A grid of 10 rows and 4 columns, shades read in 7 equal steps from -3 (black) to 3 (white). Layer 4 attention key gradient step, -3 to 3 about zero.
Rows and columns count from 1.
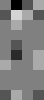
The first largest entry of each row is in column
4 2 2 1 1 4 1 1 1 2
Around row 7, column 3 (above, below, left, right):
0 0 0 1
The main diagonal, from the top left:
0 2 0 0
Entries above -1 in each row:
2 2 4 4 3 3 4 4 4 2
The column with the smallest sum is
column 2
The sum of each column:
-1 -2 0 1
